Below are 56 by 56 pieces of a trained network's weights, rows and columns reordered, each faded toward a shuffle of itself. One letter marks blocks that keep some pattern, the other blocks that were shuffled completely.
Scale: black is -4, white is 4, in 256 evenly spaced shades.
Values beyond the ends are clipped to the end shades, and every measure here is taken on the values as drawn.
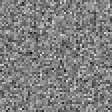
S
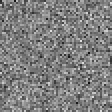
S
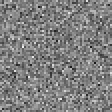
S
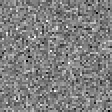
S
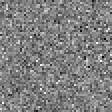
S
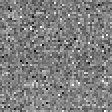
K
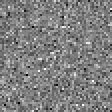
S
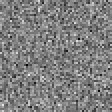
S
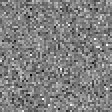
S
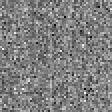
K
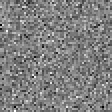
S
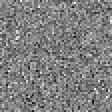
S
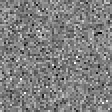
S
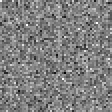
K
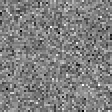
S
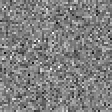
S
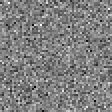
S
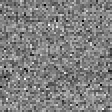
K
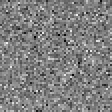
S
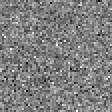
S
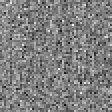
K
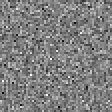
S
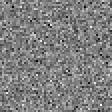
S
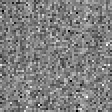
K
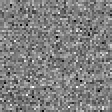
K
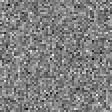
K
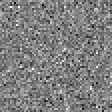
S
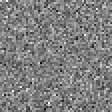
S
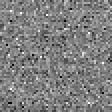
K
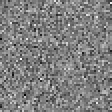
S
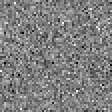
S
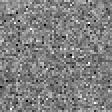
K
